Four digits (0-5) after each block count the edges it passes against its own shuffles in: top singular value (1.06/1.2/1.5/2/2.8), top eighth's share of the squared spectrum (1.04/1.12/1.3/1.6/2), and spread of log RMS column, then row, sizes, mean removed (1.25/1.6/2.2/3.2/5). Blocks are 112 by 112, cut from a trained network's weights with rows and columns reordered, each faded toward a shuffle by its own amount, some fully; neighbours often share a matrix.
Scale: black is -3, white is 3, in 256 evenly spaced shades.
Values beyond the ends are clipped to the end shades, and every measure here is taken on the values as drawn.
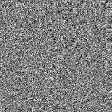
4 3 1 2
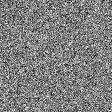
0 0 0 0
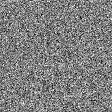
0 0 0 0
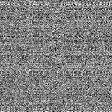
4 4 1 3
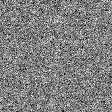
2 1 0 0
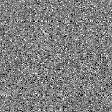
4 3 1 2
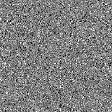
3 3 2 2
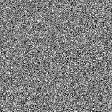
4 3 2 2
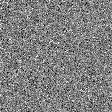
0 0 0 0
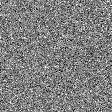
1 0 0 0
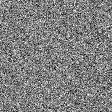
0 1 0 0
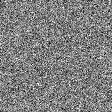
1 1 0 0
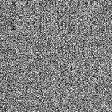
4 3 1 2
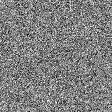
0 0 0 0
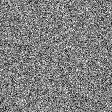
2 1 0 0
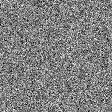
0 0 0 0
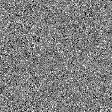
3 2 1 1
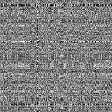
5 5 2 3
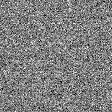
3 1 0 1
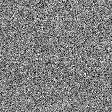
2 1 0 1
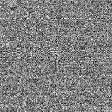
4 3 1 2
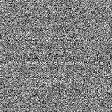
4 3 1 2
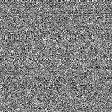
4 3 0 2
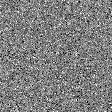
1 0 0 0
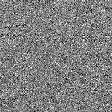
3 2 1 1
